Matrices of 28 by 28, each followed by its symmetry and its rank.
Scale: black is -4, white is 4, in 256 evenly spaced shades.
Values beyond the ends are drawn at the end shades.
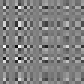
neither, rank one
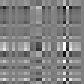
neither, rank one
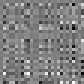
antisymmetric, rank two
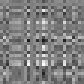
neither, rank two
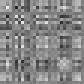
symmetric, rank two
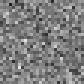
neither, full rank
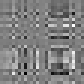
antisymmetric, rank two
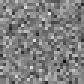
neither, full rank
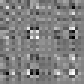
symmetric, rank two
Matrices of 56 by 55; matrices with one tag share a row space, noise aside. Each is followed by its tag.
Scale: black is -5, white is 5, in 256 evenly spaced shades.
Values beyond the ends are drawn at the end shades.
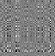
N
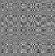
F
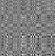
F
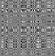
F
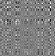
N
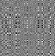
N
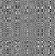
N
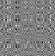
N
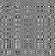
N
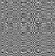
F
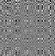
N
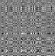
F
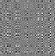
N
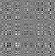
N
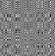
N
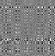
N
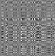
F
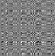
F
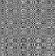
F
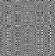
N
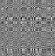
F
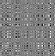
N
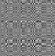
F
